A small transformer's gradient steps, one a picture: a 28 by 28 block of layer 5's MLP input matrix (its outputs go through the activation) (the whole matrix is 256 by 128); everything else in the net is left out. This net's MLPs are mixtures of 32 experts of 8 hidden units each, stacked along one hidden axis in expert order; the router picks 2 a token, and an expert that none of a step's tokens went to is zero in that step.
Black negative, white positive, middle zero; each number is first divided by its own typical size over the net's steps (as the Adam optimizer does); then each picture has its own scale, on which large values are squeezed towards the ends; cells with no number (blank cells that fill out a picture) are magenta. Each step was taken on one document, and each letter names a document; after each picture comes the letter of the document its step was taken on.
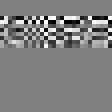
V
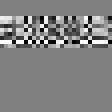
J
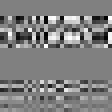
V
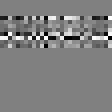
V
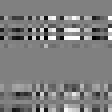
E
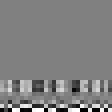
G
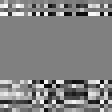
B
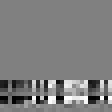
B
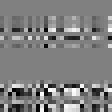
E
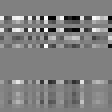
E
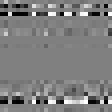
B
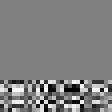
E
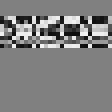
J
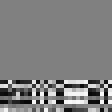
B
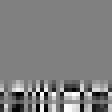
E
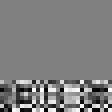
G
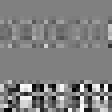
G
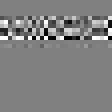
V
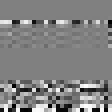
G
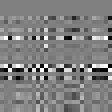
E
